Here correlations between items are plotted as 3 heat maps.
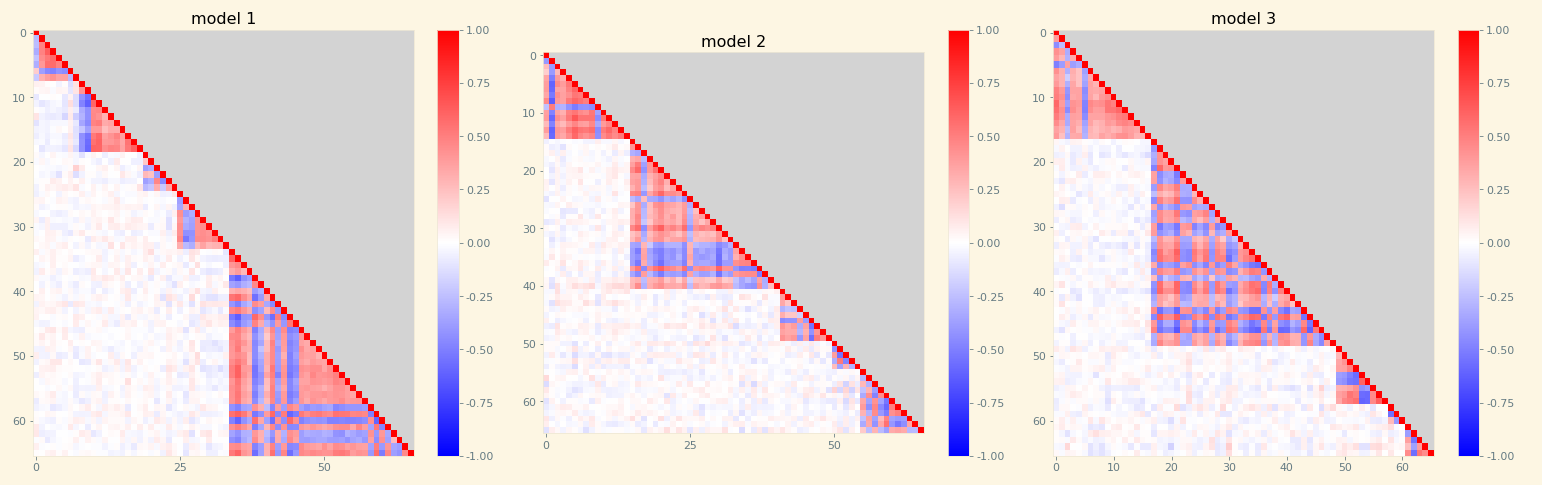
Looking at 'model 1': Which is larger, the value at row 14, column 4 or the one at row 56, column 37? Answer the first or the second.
the second
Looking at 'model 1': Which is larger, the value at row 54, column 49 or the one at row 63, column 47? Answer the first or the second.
the first
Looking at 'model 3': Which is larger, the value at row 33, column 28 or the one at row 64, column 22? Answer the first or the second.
the first
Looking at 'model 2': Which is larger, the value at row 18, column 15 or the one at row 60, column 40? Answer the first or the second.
the first
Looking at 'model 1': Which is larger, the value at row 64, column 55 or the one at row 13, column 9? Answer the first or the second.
the first
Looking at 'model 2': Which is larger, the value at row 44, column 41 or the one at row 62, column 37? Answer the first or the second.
the second
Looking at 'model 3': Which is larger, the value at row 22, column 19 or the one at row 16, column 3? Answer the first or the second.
the second
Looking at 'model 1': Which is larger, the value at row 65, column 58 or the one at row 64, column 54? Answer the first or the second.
the second
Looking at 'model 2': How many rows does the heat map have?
66
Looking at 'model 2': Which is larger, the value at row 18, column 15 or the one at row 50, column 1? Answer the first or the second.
the first
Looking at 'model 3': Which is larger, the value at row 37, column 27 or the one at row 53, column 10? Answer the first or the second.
the second
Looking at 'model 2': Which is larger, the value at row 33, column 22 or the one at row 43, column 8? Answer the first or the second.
the second
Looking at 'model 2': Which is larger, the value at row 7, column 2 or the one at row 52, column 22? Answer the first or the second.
the first
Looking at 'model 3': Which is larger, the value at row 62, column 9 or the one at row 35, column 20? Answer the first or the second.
the second
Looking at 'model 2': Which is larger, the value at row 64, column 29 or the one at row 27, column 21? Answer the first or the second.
the second
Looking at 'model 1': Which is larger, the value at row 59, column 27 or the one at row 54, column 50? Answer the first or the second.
the second
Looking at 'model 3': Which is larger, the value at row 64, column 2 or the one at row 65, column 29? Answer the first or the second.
the first
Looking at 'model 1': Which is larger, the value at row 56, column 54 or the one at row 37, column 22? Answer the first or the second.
the first
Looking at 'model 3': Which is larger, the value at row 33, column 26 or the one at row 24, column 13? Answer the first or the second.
the first
